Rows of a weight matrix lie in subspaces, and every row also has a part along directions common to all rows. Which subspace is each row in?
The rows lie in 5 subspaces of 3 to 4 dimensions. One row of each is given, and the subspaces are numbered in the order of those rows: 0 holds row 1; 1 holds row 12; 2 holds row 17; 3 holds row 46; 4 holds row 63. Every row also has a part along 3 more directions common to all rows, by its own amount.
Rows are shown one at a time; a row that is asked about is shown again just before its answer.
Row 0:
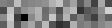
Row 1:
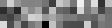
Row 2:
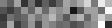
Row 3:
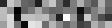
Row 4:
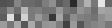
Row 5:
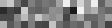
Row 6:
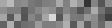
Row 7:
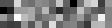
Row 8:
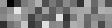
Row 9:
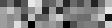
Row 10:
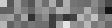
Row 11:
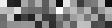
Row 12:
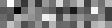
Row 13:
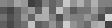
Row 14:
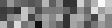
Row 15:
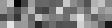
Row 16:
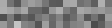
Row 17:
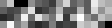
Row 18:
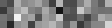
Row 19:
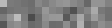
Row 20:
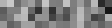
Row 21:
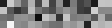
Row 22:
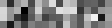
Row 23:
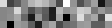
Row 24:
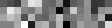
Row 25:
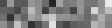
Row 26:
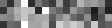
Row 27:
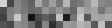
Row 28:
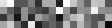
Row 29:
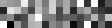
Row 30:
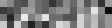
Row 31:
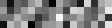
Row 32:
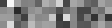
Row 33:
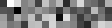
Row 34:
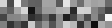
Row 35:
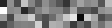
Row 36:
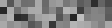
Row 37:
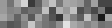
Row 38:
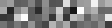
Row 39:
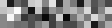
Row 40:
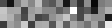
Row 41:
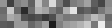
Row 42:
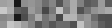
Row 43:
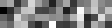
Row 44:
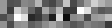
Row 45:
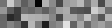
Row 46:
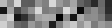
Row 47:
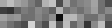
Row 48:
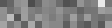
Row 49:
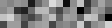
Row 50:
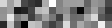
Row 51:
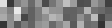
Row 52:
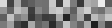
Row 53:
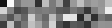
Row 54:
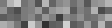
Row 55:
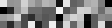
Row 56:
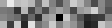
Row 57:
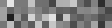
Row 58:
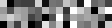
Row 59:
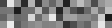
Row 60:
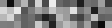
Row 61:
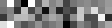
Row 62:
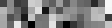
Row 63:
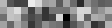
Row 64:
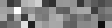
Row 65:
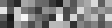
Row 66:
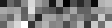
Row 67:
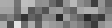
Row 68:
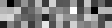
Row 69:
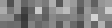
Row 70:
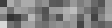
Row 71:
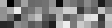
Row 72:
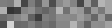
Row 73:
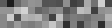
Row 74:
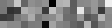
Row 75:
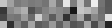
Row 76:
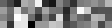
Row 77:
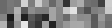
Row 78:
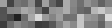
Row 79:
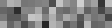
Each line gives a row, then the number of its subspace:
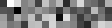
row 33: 2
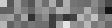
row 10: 3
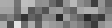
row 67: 2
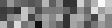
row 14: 1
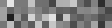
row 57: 1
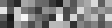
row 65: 3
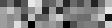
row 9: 4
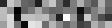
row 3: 1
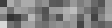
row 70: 1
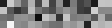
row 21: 0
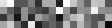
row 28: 2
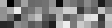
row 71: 3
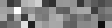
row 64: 1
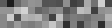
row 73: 1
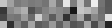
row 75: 0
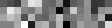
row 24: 4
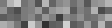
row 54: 0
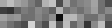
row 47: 2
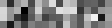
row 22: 4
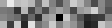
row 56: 2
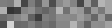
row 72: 0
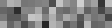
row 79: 0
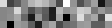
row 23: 4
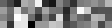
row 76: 3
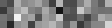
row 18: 2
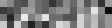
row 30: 3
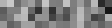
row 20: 4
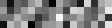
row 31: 0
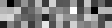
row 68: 0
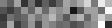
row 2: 4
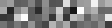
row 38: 3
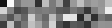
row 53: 3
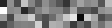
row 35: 3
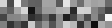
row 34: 2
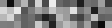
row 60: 4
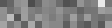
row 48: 1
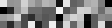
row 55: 2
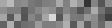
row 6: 1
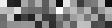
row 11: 2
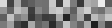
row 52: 4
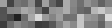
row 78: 3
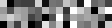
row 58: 0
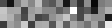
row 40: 0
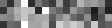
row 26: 4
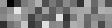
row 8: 0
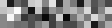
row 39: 4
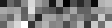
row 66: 0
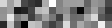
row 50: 1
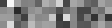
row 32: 3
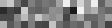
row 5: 0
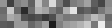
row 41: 1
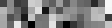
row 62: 4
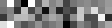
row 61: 4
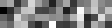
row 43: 2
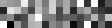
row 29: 0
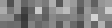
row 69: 4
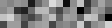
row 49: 1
